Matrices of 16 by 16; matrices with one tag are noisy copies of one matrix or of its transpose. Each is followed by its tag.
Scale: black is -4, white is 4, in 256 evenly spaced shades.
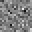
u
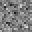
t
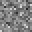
t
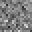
t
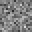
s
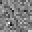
u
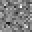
t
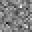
t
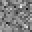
t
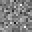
s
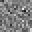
u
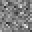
t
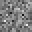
s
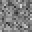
t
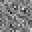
u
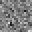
u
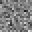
u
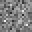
s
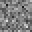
t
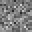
s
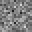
s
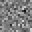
u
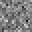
t
